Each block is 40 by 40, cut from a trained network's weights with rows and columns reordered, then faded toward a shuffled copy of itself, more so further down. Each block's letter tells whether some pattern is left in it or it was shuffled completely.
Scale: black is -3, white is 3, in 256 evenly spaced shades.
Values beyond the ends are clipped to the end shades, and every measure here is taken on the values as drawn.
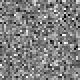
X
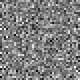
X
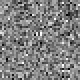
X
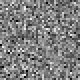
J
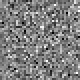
X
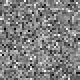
J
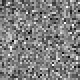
J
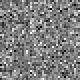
X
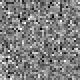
J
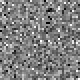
J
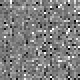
X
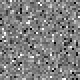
J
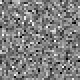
J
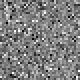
J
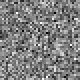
X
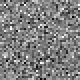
J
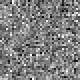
X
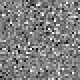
J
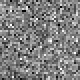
J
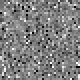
J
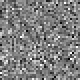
X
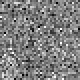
J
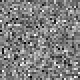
J
